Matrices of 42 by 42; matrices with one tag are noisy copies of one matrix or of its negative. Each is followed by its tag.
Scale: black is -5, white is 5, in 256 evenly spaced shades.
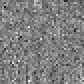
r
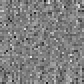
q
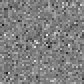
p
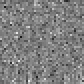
r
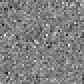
p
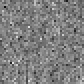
r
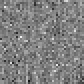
r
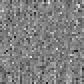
q
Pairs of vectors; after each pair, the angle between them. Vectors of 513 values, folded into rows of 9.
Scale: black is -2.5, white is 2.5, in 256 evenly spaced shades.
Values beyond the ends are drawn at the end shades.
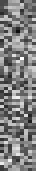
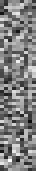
nearly parallel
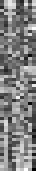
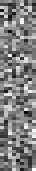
partly opposed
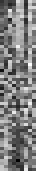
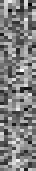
partly opposed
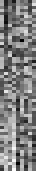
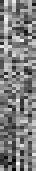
nearly opposite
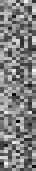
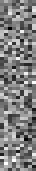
partly aligned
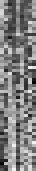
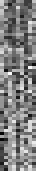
nearly parallel
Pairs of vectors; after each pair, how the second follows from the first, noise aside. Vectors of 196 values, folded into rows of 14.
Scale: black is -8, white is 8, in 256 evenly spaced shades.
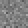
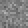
sign-scrambled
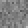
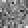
scaled up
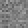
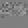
partly zeroed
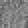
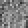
scaled up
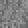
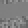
partly zeroed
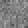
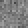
reversed
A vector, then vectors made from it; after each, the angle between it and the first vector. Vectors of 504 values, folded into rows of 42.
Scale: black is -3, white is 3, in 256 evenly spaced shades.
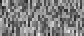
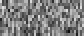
nearly opposite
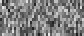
nearly opposite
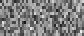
orthogonal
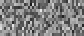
orthogonal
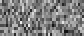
partly opposed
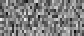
partly aligned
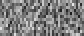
partly aligned
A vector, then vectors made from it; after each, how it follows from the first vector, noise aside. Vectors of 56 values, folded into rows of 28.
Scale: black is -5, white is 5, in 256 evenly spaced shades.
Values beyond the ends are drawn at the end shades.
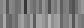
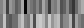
scaled up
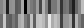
scaled up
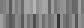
reversed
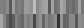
reversed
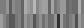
reversed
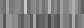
negated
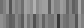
reversed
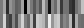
scaled up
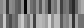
scaled up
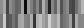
scaled up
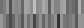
reversed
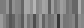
reversed
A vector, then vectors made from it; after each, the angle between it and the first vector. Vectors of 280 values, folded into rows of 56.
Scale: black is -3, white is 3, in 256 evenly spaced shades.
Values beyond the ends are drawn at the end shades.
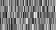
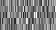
nearly parallel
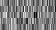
nearly opposite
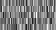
partly aligned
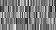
partly opposed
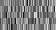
nearly parallel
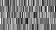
nearly opposite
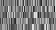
nearly parallel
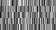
orthogonal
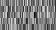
nearly opposite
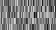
nearly opposite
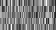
partly opposed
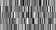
partly aligned
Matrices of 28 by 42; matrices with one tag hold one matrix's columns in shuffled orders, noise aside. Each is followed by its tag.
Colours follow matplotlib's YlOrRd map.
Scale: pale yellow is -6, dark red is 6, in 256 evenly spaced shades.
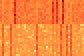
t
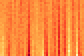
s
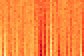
s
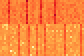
t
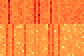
t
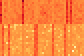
t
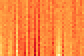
s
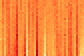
s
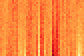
s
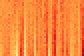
s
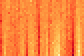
s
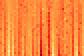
s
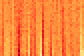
s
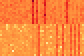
t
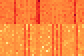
t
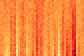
s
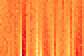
s
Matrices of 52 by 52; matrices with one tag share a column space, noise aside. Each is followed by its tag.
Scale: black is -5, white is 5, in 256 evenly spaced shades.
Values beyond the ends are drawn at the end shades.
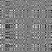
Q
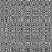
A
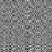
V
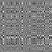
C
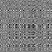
Q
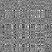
Q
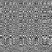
C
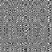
A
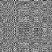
A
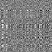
Q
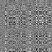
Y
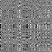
Q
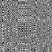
A
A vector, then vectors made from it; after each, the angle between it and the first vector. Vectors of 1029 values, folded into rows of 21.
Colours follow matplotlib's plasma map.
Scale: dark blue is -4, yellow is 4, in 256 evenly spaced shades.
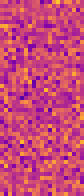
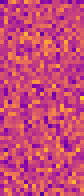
orthogonal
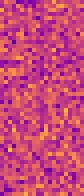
orthogonal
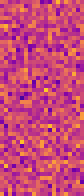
nearly parallel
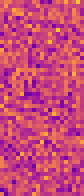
partly aligned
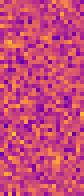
partly aligned
